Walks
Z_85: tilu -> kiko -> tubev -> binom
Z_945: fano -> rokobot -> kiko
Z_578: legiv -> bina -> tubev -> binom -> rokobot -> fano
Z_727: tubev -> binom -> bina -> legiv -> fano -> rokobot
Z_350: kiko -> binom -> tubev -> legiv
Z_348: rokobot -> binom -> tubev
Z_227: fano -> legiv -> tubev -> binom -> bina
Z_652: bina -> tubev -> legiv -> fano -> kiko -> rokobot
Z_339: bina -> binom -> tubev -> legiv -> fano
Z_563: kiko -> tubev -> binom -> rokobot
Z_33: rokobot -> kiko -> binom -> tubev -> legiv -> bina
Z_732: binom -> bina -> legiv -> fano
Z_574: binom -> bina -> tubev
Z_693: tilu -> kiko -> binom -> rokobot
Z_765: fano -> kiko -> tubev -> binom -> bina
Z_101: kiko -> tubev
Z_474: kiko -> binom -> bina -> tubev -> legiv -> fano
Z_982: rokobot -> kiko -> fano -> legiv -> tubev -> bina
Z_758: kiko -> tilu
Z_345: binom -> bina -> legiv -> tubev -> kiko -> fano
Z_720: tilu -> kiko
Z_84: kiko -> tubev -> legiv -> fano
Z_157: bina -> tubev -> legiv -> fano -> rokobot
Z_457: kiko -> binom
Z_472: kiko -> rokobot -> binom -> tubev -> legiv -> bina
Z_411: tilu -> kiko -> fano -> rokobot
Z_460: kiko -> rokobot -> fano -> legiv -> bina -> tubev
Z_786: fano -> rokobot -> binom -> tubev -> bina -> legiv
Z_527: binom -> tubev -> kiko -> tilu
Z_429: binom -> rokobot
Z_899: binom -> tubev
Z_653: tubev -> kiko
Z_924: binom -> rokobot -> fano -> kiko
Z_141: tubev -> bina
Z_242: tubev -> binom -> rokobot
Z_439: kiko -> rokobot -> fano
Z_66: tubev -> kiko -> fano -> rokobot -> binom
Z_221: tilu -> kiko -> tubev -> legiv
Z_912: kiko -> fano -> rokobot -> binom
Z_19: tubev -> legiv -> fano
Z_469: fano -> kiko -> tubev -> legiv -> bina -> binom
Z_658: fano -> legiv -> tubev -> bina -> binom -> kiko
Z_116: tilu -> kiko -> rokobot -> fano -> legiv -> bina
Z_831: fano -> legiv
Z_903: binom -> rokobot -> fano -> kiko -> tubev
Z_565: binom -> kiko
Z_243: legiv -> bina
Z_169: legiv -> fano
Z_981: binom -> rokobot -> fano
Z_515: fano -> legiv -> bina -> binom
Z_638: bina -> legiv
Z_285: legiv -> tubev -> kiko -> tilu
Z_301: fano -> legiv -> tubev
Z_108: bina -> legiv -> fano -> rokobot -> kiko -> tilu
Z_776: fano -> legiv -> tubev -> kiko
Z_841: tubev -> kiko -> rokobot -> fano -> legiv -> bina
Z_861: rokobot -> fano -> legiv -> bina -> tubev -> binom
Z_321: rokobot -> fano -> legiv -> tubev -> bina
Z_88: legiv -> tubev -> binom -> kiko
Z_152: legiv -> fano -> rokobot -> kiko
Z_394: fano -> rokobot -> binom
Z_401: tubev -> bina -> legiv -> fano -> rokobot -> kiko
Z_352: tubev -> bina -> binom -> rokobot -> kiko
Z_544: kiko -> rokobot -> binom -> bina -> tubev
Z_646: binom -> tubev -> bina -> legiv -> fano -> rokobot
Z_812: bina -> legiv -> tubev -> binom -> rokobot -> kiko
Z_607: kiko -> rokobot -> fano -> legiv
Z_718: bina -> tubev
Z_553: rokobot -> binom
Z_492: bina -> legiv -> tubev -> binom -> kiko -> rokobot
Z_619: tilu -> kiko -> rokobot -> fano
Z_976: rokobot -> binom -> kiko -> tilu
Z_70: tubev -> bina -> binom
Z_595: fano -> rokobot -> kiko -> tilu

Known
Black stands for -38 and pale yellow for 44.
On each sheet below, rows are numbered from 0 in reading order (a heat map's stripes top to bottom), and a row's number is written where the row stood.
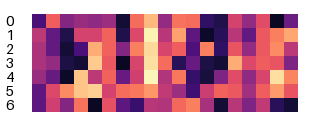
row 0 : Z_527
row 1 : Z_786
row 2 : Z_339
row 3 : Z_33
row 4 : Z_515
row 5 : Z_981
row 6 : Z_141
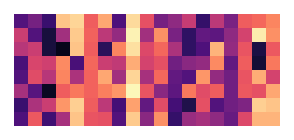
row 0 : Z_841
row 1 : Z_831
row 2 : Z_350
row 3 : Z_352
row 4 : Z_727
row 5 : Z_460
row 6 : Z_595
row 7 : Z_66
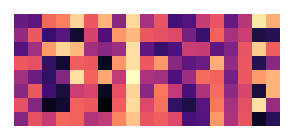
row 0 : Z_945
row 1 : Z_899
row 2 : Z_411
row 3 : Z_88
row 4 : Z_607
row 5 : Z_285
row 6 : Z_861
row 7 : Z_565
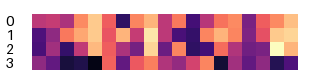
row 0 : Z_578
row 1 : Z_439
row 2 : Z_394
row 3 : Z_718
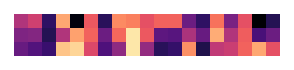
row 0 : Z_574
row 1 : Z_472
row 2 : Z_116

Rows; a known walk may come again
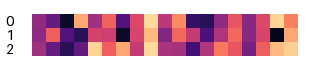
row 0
Z_515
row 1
Z_285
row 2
Z_607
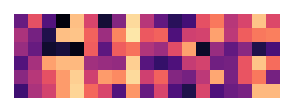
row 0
Z_553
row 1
Z_474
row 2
Z_718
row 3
Z_411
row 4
Z_924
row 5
Z_595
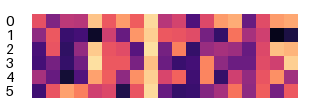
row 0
Z_152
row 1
Z_899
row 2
Z_66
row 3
Z_108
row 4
Z_339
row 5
Z_693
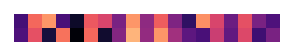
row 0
Z_242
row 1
Z_70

